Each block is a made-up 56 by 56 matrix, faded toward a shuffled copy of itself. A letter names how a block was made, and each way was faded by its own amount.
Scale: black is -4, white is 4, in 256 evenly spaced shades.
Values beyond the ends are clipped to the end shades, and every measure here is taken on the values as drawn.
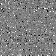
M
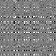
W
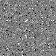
M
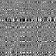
W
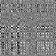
W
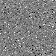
M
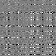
W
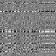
W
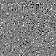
M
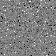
M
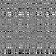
W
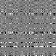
W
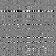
W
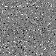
M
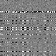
W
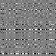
W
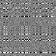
W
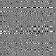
W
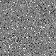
M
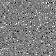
M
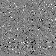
M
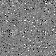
M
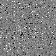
M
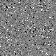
M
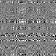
W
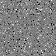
M
